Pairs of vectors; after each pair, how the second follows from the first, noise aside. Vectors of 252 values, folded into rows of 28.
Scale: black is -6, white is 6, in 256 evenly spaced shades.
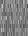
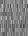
copied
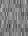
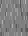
partly zeroed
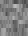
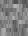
copied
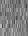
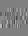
partly zeroed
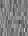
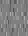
partly zeroed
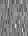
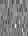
copied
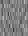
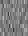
copied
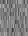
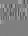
partly zeroed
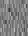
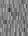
copied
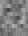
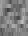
copied
